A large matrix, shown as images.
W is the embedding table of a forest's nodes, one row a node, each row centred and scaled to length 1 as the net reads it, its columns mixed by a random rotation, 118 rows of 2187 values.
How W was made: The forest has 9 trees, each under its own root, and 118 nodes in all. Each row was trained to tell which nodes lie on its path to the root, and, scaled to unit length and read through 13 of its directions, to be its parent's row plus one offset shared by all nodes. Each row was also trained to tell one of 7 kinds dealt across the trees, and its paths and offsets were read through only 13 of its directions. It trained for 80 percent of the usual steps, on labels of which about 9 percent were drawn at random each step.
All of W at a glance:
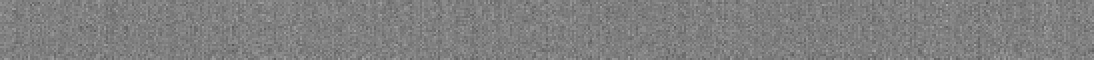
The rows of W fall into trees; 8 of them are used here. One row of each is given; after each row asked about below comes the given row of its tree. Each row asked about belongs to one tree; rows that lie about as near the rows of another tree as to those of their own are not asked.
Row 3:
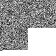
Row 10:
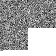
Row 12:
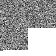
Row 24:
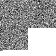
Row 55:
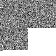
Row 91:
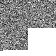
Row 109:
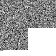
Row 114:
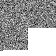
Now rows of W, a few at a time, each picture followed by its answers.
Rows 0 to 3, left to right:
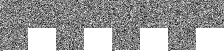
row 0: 10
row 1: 109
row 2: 12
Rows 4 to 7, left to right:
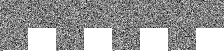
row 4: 10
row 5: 109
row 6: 10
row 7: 3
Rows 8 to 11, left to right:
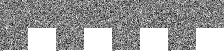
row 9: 114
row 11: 12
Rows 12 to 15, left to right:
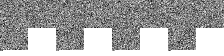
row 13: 55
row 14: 24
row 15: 3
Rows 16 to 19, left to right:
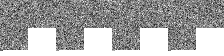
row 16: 12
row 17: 24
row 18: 109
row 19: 114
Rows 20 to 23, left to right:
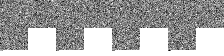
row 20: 24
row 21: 114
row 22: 55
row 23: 91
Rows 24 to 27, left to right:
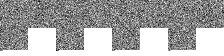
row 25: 91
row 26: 3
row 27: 24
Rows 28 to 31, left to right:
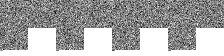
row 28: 10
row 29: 114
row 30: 55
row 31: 10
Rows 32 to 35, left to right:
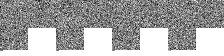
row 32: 24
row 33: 10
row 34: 24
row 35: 109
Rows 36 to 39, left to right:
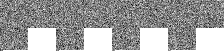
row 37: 55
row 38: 24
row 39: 3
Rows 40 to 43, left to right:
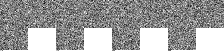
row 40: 109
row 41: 24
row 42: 114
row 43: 12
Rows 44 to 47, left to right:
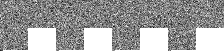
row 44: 91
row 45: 10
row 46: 3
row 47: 91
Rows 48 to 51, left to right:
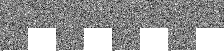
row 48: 109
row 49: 55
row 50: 24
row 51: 109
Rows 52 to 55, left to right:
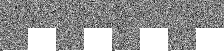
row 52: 12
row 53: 3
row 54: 91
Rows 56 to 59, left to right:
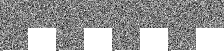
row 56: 109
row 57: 91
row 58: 3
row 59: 12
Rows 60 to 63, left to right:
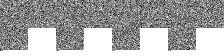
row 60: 12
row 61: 55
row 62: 55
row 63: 12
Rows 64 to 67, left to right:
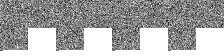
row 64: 114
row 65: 3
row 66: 24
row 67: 55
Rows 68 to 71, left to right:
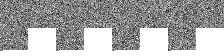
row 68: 3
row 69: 12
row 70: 3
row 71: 55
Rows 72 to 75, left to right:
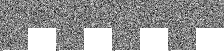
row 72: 114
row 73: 12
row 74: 109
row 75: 24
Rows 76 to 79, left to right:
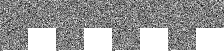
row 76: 12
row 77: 10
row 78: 12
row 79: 24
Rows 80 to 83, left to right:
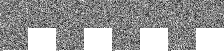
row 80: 10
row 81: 109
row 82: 114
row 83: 55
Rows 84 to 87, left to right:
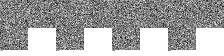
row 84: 10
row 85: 24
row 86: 24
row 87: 114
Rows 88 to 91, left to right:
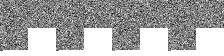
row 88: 91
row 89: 3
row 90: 12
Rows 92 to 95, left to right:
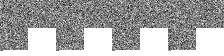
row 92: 3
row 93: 114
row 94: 12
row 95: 24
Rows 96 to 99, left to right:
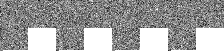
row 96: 10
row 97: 91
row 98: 55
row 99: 91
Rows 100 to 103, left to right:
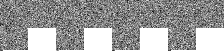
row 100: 91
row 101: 109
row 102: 91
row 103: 91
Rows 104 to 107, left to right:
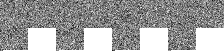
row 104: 55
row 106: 91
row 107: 12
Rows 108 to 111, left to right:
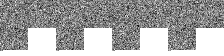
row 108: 55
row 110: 109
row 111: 55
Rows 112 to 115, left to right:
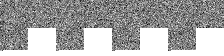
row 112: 55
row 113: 55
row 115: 55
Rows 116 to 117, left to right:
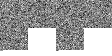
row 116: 24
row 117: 55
